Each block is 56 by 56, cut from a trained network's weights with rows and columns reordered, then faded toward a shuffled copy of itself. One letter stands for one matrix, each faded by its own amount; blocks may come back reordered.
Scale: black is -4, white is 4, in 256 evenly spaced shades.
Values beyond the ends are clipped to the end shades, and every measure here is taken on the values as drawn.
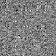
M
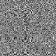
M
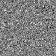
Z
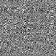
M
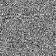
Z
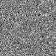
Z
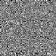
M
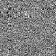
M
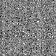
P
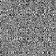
M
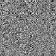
M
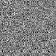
M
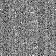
P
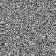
Z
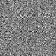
Z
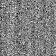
P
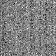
P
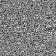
Z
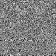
Z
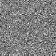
Z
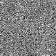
Z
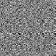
M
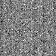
P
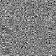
M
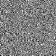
Z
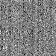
P
